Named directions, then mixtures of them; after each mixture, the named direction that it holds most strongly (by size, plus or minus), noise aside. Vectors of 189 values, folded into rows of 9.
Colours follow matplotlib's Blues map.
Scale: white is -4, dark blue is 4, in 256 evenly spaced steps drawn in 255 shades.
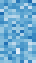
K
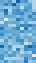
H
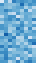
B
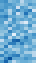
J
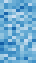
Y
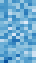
J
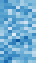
J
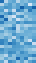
Y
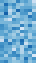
H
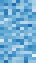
H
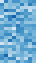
Y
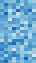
J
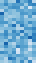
K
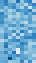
K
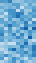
Y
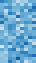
B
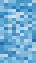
Y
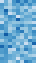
B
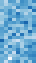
J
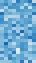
K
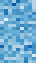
H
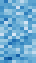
J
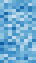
Y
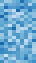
Y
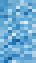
J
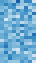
K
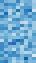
J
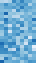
Y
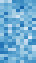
Y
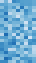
B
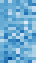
J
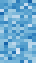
K
